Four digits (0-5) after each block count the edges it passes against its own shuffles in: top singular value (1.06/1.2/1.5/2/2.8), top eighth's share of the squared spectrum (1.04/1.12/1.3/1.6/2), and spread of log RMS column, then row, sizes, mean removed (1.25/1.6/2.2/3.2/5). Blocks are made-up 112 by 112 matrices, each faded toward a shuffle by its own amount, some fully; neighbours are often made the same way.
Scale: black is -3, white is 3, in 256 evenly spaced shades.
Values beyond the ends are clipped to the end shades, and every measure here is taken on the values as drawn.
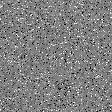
2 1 0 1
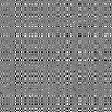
5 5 4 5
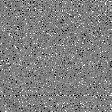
4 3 1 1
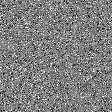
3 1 0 0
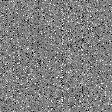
1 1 2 0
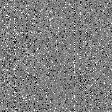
1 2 3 0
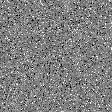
1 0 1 0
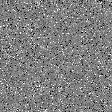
3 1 0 0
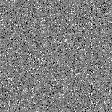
3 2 0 0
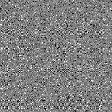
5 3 2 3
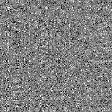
4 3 2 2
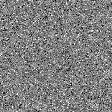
3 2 0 1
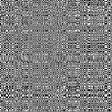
5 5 4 4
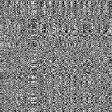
5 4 3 3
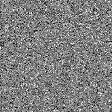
3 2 1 1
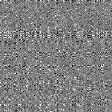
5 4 2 3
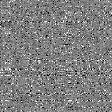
4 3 2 3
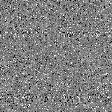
3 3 1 2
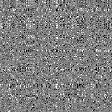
4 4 3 3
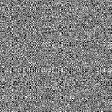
5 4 3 3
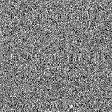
4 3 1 1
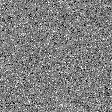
0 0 0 0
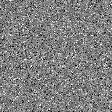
0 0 0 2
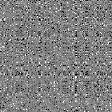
5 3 2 2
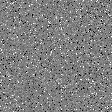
2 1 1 0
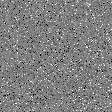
0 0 0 0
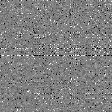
4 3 2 2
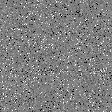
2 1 0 0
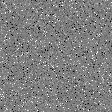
0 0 0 0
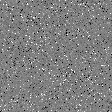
0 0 0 0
